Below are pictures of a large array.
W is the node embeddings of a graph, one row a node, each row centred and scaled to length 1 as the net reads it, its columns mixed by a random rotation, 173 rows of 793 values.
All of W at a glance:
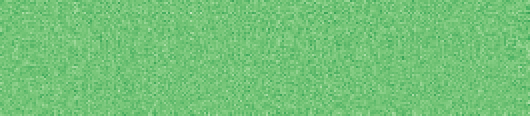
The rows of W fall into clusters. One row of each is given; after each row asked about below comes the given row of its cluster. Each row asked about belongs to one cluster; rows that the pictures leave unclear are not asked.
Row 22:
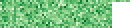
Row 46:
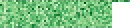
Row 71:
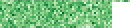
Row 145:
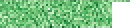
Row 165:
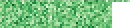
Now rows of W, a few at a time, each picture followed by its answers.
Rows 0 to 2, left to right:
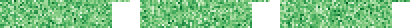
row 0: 22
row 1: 22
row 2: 46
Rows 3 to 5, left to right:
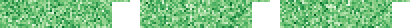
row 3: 145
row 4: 165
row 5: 165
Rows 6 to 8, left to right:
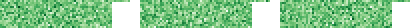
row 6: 145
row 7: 22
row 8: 71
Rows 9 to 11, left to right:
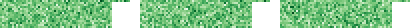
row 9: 46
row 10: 46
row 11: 145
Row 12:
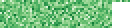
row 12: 71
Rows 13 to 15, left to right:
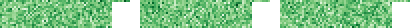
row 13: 46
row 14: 145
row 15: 145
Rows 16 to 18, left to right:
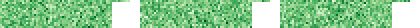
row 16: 165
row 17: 145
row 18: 46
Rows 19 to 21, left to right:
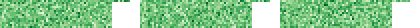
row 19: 46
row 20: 46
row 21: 71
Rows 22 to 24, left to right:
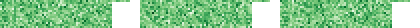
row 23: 145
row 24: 22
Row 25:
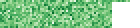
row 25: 71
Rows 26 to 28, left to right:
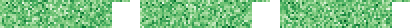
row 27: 165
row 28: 145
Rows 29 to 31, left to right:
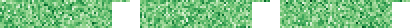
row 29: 71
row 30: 46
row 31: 165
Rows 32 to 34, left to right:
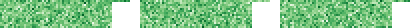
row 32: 46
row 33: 145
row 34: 46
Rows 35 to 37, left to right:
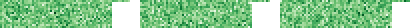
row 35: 145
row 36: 22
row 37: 46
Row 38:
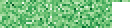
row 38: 165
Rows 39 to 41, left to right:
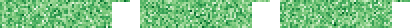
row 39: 46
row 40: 145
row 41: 71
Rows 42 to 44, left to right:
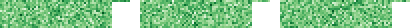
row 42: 46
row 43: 71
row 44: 71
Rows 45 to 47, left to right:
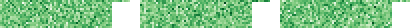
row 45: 165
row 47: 71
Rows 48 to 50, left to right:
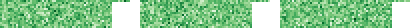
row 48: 46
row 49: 22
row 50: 22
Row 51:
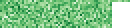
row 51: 145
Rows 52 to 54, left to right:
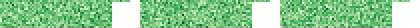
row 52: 165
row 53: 22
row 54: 165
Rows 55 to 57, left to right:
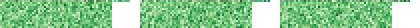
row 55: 165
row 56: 46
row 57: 46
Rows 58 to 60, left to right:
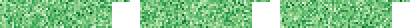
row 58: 46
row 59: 22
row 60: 165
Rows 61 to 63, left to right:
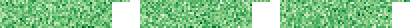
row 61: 165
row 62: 145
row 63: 46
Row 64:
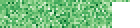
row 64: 145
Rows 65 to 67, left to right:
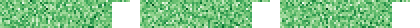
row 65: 165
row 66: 165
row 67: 165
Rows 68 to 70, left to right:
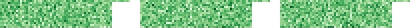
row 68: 145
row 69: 165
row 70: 145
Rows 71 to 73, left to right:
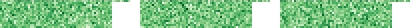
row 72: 165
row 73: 22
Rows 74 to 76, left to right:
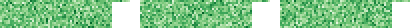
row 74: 165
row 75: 71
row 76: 22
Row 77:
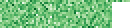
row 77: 165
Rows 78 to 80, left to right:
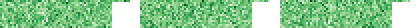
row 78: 46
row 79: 71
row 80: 165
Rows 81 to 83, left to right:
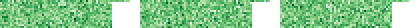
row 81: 22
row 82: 22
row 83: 165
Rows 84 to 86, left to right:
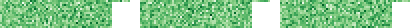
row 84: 165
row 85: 71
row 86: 165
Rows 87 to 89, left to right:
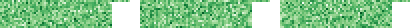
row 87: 22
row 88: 71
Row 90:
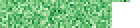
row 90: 46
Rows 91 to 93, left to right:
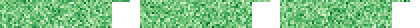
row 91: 46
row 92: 145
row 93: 46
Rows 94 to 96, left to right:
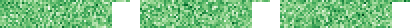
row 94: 145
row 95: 71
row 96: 46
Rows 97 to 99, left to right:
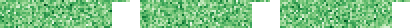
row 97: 71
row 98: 22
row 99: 145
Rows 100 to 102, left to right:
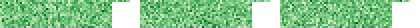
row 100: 165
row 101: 145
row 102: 165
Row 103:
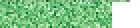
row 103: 145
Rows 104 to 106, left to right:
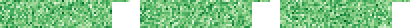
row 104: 71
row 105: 71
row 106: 145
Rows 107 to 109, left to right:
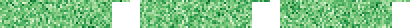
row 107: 165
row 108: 46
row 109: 145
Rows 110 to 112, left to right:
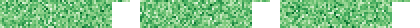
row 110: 165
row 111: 71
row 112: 145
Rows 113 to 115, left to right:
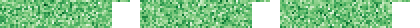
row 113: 71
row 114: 22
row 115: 145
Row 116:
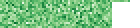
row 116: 165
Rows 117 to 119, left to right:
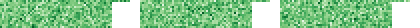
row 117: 46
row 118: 71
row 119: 22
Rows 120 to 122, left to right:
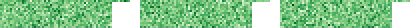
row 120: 46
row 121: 145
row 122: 165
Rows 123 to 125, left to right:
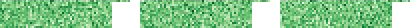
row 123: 71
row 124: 71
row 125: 165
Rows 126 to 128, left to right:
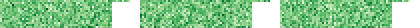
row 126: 165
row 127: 46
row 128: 165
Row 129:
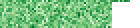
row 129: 46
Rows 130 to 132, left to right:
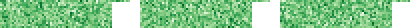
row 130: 22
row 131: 165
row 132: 71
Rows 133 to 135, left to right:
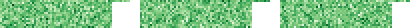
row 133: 165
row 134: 46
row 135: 22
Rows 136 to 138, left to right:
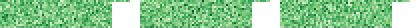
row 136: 22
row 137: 71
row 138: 165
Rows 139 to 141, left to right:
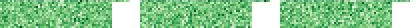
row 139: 22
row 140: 46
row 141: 71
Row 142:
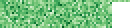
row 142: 145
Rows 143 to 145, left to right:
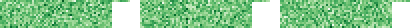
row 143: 71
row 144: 165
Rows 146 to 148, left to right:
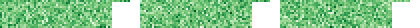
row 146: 46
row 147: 46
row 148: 145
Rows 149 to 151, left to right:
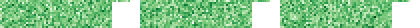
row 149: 165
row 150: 71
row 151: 165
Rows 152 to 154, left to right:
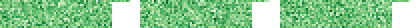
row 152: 22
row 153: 22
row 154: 145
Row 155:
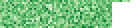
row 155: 165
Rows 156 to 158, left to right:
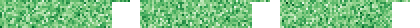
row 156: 46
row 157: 22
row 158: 165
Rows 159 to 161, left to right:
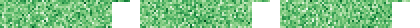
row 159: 46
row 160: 145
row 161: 165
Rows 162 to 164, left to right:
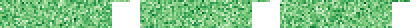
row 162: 22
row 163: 71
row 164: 46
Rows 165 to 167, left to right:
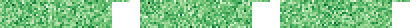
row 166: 145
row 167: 71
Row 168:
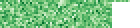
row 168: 22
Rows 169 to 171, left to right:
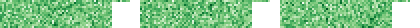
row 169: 71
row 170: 71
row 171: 165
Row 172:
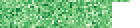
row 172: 71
